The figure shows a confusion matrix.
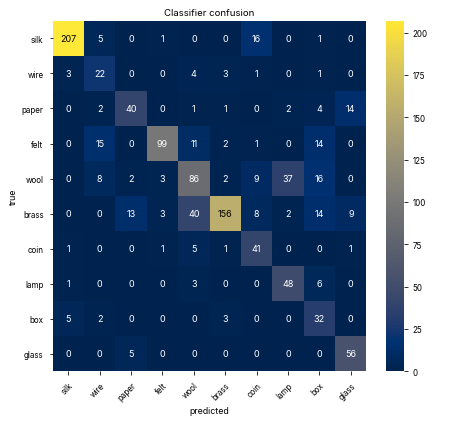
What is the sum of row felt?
142
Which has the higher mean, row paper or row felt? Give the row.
felt
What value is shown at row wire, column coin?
1
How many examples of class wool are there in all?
163
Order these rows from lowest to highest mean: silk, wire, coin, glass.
wire, coin, glass, silk
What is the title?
Classifier confusion
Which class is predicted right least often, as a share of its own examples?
wool
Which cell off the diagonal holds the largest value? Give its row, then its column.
brass, wool
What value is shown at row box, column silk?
5
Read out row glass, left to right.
0 0 5 0 0 0 0 0 0 56
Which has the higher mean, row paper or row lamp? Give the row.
paper
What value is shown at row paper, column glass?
14
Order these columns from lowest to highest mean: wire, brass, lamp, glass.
wire, glass, lamp, brass
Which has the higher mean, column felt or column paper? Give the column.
felt
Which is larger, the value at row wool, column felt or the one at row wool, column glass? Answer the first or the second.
the first
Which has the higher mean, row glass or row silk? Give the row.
silk
